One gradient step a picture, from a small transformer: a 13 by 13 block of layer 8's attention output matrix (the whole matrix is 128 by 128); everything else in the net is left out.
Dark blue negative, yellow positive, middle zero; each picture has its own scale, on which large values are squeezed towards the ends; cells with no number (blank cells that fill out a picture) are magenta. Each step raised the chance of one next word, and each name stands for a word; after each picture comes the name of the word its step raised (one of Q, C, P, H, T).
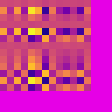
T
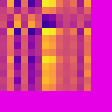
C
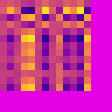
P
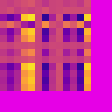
P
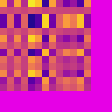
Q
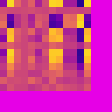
C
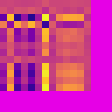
P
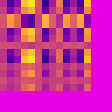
C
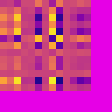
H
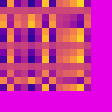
C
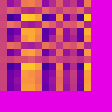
P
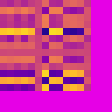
T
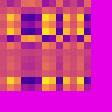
H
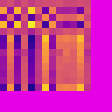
P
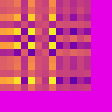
H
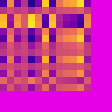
C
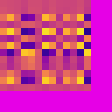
H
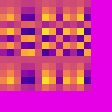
H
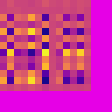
H
